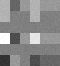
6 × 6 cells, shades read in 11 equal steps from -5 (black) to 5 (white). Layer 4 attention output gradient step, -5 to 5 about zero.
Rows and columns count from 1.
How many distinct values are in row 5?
1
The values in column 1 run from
-3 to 5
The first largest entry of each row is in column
1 1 1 1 1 2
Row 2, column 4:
2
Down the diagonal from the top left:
2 0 0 4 0 -1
